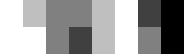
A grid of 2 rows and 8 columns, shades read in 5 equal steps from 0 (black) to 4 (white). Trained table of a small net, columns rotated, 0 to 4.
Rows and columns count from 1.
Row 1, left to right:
4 3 2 2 3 4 1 0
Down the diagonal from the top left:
4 4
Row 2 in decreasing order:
4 4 4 3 2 2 1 0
